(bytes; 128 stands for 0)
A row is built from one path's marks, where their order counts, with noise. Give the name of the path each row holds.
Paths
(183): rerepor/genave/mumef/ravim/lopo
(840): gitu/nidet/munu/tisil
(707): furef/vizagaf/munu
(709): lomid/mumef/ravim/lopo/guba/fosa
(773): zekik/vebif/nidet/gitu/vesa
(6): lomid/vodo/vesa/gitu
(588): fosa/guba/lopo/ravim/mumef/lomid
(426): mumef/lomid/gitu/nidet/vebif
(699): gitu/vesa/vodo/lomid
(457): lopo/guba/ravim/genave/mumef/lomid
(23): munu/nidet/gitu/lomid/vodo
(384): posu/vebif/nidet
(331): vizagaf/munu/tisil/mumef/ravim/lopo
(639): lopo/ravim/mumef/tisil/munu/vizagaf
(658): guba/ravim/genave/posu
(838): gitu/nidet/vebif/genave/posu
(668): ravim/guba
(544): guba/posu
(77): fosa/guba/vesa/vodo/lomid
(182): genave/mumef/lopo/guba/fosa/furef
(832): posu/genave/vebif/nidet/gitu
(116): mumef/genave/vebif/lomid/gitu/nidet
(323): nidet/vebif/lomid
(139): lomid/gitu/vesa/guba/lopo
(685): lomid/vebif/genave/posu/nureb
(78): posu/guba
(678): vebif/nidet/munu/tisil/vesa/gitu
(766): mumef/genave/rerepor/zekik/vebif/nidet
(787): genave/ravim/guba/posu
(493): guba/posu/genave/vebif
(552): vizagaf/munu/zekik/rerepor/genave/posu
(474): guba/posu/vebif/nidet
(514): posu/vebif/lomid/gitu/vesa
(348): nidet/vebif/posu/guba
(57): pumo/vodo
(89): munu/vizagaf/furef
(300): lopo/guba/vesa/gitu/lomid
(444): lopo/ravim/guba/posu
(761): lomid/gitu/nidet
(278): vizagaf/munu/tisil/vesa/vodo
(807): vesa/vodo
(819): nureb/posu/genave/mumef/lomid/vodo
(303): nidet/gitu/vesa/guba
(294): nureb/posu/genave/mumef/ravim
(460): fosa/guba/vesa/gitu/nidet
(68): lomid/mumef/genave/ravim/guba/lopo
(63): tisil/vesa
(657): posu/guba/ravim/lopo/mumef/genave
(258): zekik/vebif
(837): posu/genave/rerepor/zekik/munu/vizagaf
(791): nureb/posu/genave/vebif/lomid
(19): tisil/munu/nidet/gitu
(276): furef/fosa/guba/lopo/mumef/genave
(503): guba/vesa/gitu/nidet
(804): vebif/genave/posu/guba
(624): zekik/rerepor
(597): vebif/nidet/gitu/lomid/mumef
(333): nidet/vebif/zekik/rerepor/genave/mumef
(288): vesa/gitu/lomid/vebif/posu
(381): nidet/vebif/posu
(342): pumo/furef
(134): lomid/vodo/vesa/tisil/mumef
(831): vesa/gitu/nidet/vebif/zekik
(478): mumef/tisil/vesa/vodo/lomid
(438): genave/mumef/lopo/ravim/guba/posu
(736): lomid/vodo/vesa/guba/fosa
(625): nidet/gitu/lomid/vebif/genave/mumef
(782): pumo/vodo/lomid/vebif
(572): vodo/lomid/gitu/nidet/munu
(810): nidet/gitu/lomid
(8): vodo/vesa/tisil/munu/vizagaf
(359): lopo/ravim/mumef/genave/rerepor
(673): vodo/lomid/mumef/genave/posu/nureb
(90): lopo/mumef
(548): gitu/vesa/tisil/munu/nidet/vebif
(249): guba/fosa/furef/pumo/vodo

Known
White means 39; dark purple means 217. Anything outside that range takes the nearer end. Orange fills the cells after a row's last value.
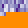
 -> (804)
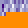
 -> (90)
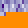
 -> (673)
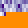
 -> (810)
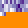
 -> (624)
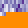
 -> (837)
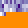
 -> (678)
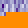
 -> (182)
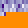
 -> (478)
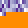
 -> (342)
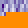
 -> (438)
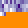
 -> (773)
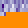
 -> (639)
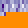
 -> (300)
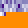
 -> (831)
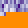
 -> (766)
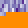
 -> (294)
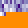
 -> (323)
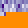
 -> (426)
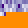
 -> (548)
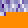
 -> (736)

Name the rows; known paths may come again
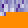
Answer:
(514)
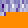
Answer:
(300)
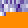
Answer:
(333)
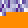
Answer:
(342)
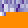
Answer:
(348)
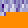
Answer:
(639)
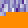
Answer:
(294)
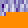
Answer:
(438)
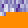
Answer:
(832)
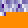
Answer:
(8)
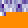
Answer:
(23)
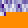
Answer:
(761)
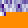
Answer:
(810)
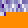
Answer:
(6)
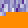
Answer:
(819)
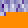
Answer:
(673)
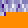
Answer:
(139)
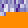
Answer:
(804)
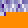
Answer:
(134)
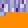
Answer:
(493)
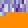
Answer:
(791)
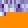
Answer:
(838)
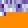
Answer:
(19)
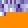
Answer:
(773)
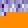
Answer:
(478)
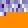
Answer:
(807)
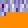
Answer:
(457)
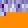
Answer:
(426)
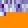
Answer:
(625)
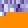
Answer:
(381)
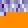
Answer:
(736)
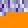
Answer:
(249)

